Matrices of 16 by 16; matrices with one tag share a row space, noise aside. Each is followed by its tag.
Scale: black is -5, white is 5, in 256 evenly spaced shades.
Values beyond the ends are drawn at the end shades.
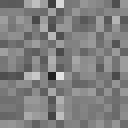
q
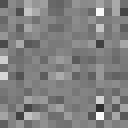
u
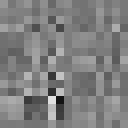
q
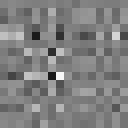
q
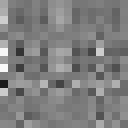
u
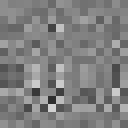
q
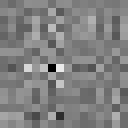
q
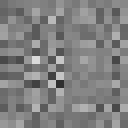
q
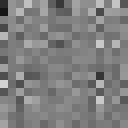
u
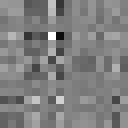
q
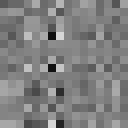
q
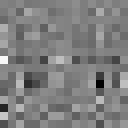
u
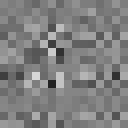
q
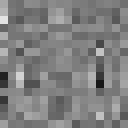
u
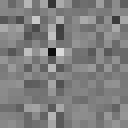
q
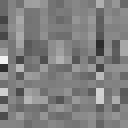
u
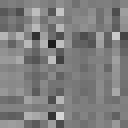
q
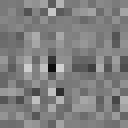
q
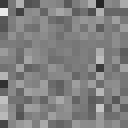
u
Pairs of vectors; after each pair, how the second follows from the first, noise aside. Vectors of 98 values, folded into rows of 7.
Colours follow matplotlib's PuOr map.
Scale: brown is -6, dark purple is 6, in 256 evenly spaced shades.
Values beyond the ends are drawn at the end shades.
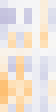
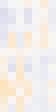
shrunk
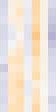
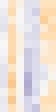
wrapped around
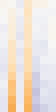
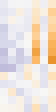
wrapped around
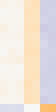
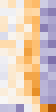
scaled up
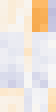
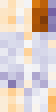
scaled up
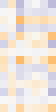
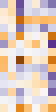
scaled up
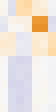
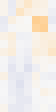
shrunk
